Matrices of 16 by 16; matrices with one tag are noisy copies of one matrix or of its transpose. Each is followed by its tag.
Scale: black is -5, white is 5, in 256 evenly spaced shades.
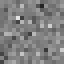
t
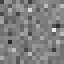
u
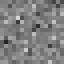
t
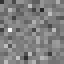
u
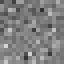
u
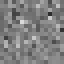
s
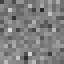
u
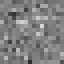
s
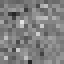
s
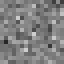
t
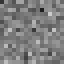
u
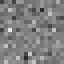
u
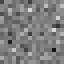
u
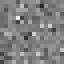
t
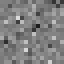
t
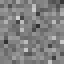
t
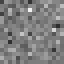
u
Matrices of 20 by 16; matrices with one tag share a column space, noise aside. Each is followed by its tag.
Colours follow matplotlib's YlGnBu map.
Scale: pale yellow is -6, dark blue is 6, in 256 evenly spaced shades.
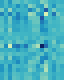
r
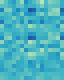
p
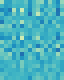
p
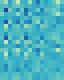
p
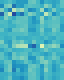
r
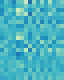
p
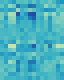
r
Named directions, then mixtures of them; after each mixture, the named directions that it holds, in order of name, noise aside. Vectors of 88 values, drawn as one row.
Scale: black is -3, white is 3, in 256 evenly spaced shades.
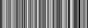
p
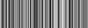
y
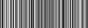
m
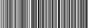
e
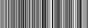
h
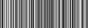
m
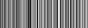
e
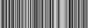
y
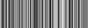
y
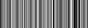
h, p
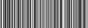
m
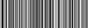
m, y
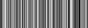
p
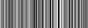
e, y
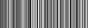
e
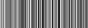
e, h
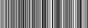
h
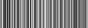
h, m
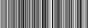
h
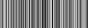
h, m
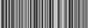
y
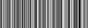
m, p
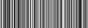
m
